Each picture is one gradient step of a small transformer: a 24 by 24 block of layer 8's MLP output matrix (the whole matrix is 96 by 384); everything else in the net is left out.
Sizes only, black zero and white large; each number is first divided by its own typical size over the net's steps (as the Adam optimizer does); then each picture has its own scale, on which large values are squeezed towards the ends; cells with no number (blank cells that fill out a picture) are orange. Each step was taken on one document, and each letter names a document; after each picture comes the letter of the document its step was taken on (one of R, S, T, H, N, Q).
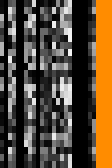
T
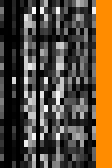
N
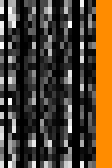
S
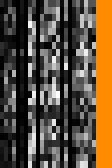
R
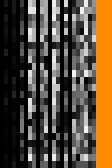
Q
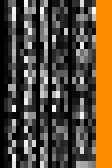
N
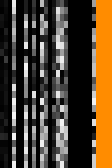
T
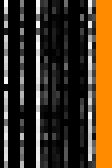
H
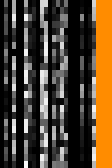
T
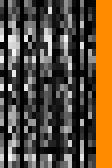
S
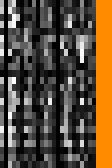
S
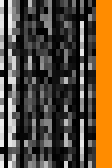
S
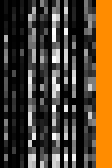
R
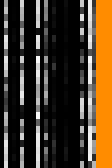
H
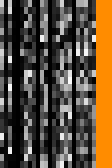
N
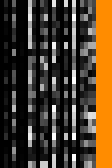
R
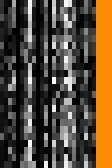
R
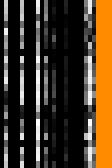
H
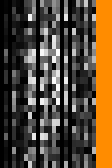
R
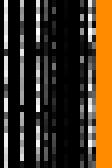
H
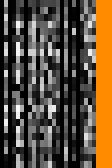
Q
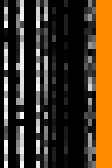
H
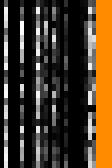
H
